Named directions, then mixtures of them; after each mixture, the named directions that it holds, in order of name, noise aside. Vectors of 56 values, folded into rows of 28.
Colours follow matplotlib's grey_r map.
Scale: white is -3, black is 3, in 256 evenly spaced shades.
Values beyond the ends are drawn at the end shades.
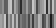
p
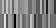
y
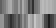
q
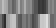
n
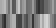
n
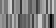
n, p, q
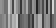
n, p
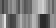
n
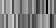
n, p, y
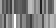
q, y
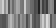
n, y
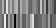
y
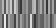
p, y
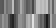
n, p, q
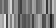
p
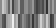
n, p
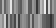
p, q, y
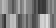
n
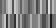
p, q, y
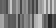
p, q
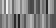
n, q, y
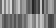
n, q, y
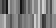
n, p, y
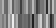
n, p
